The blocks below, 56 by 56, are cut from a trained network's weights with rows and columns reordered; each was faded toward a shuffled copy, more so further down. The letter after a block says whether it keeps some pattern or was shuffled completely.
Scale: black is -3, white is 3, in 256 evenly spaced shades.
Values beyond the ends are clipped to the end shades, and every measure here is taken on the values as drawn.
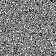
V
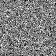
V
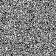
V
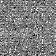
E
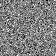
V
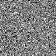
E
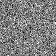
V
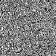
E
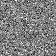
V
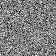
V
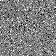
V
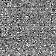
E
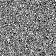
V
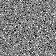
V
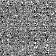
E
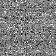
E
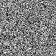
E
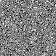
V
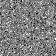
V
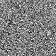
E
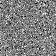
V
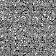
E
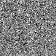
V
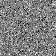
V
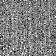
E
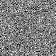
E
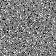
V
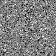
E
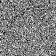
V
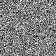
V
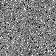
V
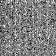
E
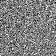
V
